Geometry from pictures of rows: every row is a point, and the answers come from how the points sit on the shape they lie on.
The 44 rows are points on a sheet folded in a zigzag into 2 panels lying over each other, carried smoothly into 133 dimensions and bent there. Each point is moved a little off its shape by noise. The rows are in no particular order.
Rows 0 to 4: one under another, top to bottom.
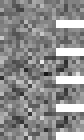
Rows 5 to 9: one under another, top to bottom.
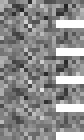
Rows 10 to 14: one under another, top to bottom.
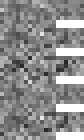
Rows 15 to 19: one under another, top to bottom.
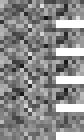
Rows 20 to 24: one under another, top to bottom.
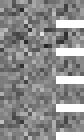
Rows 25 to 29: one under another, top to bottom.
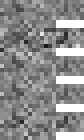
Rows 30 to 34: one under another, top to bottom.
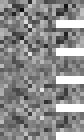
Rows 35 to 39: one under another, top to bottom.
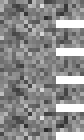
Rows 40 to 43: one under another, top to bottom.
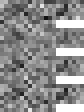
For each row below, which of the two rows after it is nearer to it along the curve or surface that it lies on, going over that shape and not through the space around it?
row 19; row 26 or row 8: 8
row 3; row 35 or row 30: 30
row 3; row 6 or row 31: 31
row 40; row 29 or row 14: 14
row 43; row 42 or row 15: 15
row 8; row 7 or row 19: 19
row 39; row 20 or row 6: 6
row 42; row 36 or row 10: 36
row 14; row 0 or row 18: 18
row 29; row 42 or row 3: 3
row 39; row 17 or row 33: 33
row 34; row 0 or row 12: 12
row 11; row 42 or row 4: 4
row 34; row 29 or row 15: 15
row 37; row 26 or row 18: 18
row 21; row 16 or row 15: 15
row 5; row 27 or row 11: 11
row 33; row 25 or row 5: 5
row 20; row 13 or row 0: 13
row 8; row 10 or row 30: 30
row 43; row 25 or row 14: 14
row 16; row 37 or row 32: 32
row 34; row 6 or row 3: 6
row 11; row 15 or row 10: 15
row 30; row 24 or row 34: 34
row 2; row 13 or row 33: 33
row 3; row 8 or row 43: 43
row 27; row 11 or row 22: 22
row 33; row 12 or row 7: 12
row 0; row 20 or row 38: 38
